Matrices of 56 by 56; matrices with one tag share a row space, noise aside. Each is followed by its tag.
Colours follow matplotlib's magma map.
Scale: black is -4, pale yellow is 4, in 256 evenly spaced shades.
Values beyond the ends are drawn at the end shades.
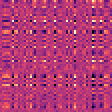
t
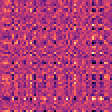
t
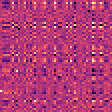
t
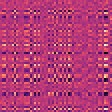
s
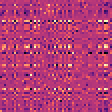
s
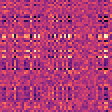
s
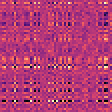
s
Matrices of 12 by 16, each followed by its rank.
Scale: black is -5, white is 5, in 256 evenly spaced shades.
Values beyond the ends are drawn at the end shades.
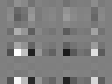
one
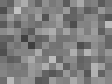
full rank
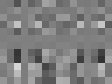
two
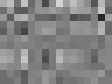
two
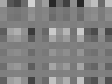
one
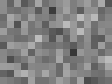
full rank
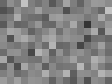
full rank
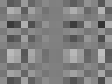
one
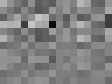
two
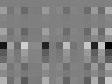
one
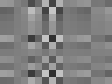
one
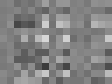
two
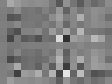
two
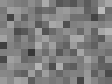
full rank
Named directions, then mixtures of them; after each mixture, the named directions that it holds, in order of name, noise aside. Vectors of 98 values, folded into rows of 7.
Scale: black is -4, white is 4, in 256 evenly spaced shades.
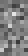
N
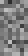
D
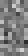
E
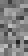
D, E, N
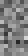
D, E, N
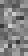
D, N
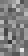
D, E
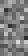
D, E, N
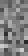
E, N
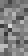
D, E, N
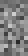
E, N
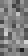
E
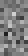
E, N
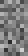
D, E, N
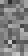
D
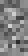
D, N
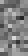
D, N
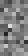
D, E, N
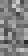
E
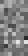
D, E, N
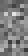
N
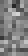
E, N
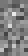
N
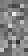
N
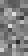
D, N
